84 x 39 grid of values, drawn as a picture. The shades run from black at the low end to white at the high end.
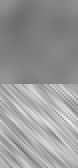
It is made of 2 by 1 panels. Panel 1,1: middling, smooth, faint in contrast. Panel 2,1: high, slanting down to the right.
